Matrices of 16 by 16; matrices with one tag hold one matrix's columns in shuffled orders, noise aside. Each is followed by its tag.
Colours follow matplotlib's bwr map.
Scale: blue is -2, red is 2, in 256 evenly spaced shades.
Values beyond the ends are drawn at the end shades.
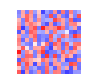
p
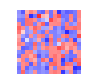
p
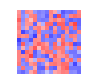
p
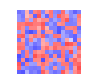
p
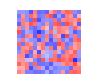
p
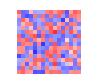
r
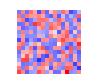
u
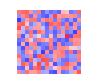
u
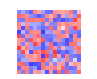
u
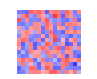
r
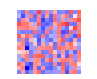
p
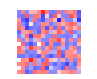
r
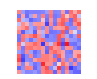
p
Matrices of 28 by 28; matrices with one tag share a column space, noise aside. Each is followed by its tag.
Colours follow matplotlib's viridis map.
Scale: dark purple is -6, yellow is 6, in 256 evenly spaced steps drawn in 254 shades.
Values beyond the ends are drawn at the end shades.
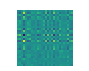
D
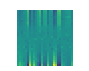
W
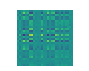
D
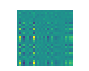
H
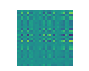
D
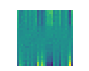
W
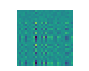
H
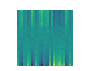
W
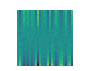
W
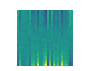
W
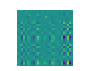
H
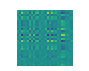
D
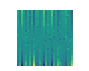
W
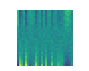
W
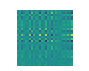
D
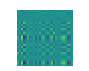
H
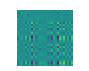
H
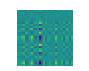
H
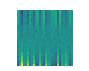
W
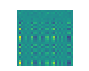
H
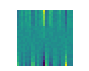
W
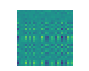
H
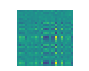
H
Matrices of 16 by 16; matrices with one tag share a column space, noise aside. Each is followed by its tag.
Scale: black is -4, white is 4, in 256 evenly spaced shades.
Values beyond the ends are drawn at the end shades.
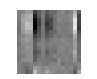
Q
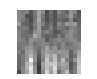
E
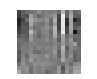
Q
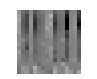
Q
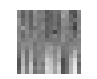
E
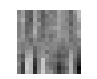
E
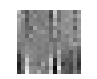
E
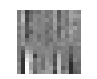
E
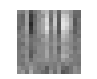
Q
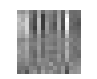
Q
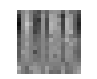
Q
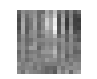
Q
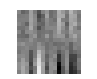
E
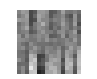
E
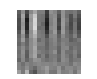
Q
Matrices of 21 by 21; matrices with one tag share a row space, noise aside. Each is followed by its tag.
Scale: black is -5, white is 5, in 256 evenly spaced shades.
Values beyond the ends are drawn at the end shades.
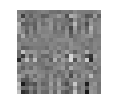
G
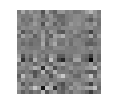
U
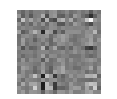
U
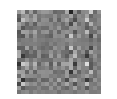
G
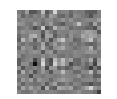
U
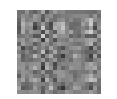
U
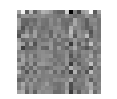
G
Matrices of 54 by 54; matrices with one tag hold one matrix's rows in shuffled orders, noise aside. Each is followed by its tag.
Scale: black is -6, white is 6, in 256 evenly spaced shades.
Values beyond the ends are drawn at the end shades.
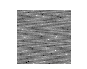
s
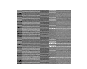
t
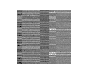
t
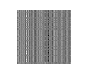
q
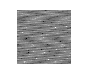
s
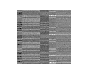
t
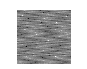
s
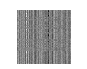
q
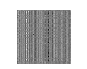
q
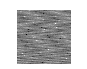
s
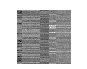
t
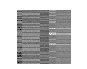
t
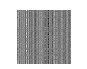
q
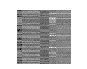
t
